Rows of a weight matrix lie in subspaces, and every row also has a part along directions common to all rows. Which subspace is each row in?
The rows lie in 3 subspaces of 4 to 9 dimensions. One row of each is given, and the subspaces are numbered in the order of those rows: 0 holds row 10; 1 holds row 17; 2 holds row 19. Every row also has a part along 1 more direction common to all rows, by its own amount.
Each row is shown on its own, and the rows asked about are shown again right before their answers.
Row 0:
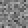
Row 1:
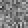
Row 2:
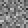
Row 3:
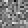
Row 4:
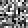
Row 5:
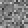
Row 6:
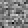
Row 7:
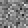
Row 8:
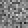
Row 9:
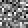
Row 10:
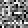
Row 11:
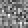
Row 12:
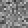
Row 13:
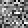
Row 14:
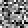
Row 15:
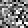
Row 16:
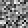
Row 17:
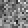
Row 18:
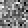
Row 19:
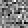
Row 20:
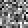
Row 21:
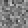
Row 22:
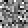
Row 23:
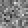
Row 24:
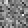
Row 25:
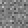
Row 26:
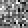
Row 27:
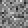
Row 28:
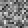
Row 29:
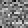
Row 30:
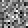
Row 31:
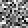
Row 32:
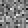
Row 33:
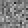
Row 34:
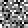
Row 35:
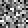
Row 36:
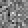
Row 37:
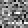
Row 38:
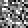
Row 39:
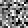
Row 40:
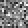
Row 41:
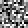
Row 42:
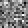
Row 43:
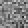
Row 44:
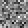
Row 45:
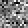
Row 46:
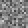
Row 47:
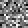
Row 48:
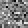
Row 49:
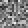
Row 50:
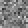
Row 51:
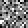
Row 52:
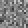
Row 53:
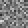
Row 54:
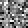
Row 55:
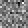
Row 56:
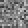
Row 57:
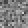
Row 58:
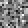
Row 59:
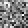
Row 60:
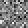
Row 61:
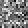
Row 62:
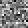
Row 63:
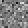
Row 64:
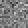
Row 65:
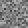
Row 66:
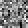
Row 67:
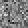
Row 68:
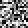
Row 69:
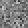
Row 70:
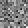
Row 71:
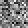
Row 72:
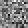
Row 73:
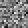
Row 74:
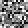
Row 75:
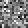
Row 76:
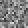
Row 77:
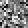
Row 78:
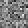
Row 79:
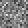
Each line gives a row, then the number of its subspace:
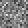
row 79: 1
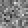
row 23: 0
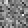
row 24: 0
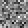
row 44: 2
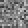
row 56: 1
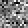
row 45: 1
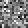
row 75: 1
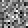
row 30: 0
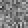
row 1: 1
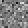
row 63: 1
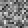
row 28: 1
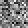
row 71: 0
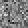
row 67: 1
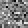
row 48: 0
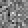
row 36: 1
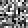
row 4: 1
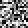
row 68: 2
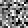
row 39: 0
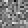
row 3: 1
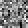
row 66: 1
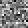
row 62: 2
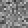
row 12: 2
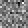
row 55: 1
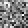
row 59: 0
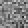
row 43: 0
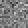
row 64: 1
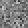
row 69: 1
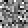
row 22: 1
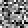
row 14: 1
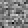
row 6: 0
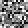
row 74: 0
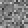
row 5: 1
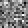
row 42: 0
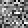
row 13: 1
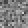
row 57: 0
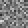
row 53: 2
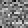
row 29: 0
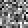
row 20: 1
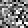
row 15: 0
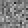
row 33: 2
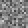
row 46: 2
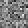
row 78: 0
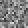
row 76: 0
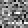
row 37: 0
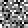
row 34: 2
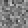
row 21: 0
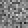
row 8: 1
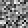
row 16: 2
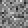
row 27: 0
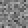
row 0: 1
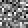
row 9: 1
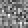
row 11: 1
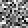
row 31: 2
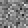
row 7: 0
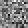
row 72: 0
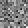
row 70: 0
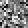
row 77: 1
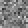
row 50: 1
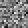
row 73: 1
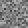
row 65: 2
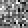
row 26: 1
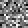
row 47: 2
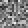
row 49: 1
